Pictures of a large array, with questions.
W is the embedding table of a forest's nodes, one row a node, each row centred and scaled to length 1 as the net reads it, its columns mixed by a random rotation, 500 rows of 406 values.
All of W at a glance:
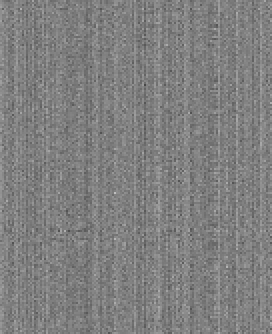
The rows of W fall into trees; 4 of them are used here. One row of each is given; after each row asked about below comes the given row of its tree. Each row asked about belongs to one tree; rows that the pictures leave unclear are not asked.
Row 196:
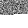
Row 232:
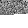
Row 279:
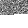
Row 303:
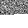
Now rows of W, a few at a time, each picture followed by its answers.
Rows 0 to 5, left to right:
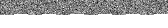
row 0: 303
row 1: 279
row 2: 279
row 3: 232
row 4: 303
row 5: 279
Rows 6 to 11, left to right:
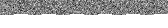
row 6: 279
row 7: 232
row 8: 303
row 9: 279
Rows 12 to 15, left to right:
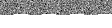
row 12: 196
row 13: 196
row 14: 196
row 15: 303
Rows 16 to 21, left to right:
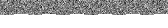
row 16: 232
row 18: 232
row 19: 232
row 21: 232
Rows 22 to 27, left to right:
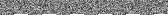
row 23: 303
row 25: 232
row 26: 279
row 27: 279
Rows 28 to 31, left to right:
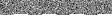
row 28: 232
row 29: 303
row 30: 196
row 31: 196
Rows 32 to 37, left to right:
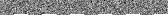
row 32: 279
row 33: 279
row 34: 279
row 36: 232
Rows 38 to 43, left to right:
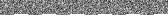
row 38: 232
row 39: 232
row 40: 232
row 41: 232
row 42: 279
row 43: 279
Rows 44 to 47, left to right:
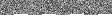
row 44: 196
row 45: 279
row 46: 232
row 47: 303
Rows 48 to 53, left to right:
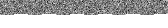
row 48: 232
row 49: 232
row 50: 279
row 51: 196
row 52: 232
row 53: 232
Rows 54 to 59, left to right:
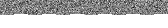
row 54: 279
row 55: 303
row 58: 232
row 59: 232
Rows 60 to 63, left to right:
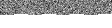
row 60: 303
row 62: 279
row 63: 279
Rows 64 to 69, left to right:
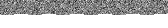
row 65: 279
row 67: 232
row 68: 232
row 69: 232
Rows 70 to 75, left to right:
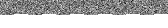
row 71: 279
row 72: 279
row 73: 303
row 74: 232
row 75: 303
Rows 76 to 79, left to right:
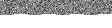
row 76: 279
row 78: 232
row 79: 279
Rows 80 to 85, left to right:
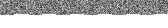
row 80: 196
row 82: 303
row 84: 232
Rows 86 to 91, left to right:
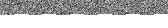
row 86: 279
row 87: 279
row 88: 303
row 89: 232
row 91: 303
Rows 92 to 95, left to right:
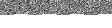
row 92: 279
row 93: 232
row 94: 279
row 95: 303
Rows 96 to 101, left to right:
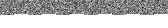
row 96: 279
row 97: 232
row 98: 279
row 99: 232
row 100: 232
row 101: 303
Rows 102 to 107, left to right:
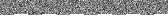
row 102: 279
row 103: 303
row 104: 232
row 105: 279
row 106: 232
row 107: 279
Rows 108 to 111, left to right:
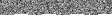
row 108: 232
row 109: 279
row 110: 232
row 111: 279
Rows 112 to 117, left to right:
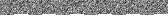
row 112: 279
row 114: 279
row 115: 232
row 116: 232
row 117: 232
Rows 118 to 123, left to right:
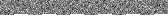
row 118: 303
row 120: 232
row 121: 232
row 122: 232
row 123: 303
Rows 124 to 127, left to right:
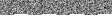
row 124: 279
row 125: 232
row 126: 196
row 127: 196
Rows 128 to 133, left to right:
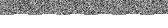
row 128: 279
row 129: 232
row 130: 279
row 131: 303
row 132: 232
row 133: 232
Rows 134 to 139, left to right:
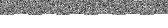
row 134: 232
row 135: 232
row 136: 279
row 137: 279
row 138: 232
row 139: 303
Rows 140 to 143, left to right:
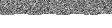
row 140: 232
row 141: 232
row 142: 279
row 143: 279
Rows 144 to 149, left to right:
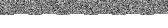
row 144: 303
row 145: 279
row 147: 232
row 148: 196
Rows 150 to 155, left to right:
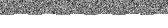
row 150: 232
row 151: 279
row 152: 303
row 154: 232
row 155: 279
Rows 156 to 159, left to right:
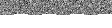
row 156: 279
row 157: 232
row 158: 232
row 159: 232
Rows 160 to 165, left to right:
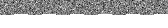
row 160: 232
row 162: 303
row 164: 232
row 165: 303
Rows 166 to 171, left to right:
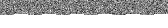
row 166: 279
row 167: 279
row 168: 279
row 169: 279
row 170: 196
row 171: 232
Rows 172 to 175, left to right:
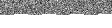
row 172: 232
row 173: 232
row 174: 279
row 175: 279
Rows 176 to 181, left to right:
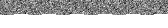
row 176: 232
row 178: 279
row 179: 232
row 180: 232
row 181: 279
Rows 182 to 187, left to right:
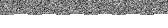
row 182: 232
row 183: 232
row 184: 279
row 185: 303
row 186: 232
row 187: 279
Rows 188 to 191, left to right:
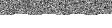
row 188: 279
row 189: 232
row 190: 279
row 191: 196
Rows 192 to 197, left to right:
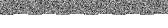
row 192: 196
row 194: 232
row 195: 232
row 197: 303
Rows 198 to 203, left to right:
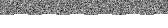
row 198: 232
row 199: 196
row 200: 196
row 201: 232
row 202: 279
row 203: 279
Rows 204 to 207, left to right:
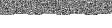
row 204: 232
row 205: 279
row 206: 279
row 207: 196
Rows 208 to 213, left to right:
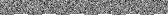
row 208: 232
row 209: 303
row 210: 232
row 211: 279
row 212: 232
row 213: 232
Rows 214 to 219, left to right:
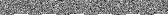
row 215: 232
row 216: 196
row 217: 232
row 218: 232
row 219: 279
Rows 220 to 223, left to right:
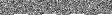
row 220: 232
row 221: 279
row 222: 279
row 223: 279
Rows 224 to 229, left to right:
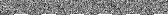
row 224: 303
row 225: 196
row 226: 232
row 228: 232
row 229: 279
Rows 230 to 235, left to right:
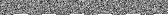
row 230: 196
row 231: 232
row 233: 303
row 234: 232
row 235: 279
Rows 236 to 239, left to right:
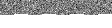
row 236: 232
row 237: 279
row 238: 196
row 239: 232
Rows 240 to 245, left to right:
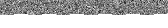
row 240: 279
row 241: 279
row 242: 279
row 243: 303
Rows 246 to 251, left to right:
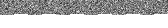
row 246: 232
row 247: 303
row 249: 232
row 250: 279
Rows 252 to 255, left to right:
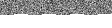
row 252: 279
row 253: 279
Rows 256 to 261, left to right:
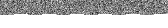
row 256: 232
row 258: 279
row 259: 279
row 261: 232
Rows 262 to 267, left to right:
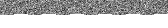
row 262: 279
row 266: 279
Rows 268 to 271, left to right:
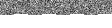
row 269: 232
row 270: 232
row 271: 196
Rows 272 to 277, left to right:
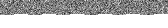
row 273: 279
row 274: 279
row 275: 279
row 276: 232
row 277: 279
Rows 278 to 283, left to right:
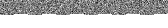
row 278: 196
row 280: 232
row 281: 232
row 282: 279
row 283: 232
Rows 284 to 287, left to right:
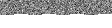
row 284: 279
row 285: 279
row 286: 279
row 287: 232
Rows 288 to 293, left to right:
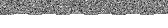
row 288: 303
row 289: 232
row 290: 303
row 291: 232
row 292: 196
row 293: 232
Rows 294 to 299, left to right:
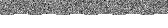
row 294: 279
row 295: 196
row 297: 232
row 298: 279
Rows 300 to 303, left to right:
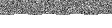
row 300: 232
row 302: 279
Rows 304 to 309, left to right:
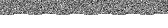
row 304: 279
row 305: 279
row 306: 279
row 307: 232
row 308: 279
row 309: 279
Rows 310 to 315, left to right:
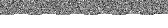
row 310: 232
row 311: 279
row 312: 232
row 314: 279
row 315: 196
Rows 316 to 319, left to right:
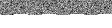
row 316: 196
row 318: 232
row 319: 196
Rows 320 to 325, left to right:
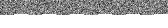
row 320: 303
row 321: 279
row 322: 279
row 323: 279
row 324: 232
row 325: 232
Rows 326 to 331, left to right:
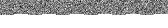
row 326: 279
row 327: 232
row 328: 303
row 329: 279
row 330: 279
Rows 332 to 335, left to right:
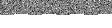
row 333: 232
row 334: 196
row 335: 303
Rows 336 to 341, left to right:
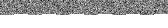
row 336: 232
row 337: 232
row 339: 279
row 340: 232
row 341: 303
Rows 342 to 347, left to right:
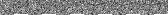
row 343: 279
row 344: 279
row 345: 279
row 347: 279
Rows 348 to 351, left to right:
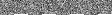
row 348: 232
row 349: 279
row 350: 232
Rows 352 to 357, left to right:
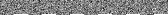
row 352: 196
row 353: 196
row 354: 303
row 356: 232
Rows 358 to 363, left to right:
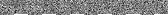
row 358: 303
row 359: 303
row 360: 303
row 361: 196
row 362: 196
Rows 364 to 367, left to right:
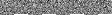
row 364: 232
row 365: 232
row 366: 232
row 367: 232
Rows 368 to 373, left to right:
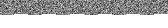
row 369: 196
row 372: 232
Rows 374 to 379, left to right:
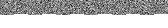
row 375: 232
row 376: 279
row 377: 303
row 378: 232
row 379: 303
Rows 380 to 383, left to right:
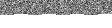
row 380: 279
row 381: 232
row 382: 303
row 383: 279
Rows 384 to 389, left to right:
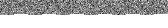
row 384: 279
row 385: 279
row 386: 232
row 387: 232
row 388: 232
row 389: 232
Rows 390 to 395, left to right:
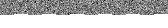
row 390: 279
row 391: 232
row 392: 196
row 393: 232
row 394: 232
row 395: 303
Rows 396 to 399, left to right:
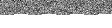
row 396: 232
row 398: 279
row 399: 279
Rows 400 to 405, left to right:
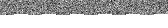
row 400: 279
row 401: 279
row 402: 303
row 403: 279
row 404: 303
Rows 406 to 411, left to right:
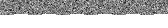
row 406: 279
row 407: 303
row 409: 303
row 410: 232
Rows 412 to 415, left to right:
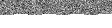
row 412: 303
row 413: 303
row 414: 279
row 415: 279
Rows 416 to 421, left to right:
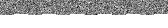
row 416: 279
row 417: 279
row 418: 232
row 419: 196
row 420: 303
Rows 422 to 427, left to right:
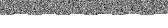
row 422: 279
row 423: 232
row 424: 232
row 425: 196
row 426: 279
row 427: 232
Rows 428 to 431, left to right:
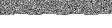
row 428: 303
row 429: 279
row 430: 279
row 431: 232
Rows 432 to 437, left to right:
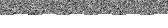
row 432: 279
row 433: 303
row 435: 232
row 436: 232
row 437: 279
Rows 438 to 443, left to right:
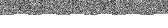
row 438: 279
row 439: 232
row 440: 232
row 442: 303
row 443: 279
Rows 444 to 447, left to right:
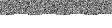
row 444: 279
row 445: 232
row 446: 279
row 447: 196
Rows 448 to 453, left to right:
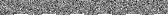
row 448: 303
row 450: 232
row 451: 279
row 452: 303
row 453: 232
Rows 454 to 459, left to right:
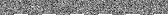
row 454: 279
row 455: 303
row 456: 232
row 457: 279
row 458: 303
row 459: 279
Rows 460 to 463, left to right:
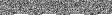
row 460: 279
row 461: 279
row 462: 279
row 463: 279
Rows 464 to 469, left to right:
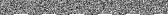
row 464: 196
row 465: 232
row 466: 196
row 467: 279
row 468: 279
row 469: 279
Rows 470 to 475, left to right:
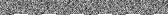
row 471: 279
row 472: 232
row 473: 232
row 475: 279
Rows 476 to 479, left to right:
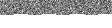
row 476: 279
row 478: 279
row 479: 232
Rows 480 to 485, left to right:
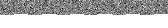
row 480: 232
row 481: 303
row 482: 232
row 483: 279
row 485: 303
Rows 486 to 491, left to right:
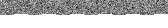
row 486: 279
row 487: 232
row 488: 196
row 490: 196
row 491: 303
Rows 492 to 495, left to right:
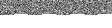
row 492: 303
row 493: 303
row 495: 196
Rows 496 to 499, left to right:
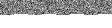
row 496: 232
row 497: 279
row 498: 279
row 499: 303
